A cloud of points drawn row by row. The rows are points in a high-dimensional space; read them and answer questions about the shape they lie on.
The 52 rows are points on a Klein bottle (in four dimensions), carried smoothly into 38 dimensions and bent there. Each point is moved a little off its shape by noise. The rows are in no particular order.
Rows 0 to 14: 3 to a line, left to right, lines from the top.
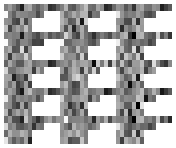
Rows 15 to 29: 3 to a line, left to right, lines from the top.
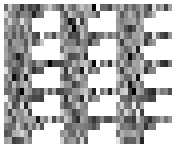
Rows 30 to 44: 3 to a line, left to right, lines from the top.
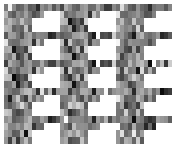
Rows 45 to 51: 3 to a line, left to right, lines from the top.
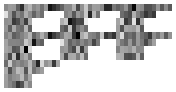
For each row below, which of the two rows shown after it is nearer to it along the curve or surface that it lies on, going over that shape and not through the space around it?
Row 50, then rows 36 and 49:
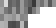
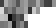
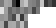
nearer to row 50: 49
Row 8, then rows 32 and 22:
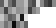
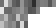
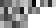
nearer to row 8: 22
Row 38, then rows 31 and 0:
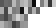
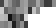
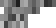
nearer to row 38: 31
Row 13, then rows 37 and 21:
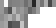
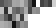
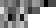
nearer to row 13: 37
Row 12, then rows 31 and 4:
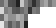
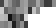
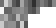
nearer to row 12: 4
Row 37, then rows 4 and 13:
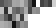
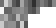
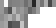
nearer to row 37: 13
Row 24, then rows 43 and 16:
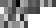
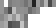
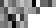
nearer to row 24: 43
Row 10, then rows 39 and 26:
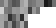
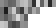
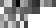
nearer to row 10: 26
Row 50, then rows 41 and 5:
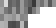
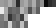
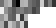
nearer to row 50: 5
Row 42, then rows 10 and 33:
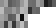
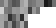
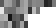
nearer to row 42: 10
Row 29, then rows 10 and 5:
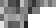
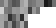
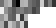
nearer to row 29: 5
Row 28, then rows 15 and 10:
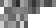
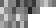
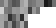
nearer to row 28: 15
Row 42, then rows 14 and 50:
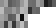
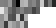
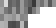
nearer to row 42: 14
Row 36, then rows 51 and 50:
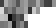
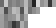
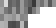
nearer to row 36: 51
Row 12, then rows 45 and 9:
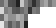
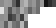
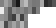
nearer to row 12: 9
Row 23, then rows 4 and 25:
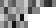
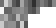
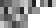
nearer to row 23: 25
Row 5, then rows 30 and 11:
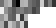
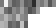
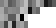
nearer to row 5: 30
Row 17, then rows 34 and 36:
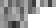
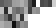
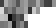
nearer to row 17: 34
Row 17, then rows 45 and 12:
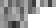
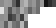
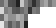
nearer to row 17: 12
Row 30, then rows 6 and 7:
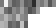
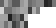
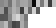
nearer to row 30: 7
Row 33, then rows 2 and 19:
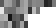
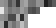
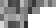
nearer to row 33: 2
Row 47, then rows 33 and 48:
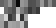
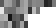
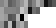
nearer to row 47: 48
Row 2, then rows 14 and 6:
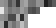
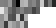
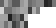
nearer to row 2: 6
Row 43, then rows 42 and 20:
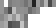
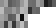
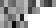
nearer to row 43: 20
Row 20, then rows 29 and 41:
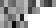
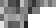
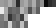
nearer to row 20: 41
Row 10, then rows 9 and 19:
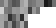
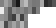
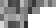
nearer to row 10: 9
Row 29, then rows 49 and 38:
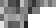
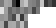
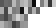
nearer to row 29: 49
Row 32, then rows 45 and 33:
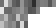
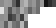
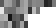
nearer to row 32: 45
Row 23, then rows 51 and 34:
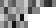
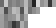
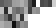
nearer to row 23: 34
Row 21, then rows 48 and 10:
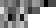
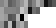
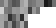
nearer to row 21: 48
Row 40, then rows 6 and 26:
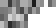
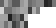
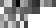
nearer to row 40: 26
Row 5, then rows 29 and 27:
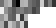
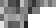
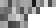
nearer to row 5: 29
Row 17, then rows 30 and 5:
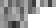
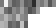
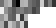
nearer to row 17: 30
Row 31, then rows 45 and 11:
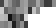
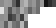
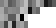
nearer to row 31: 45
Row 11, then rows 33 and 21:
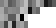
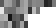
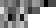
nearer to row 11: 21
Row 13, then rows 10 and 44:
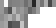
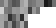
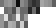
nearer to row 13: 44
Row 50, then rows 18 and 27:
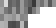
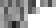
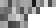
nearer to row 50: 18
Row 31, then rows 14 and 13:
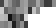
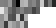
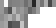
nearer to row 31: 14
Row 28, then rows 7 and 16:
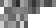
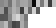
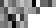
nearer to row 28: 7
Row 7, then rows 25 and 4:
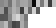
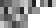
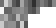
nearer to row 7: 25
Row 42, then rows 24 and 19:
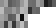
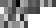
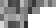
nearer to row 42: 24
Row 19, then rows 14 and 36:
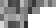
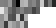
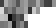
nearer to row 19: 14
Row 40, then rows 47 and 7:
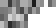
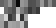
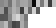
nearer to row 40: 7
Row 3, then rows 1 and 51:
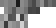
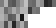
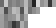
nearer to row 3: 1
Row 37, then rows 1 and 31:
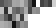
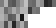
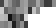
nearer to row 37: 1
